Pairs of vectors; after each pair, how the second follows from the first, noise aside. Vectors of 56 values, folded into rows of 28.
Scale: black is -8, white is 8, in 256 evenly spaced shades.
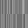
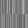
copied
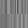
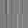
partly zeroed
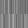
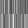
scaled up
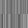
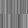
copied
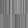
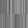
copied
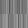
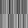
scaled up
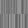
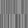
copied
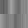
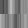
scaled up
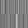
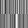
scaled up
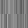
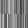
scaled up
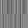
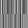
scaled up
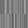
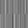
partly zeroed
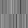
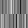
scaled up
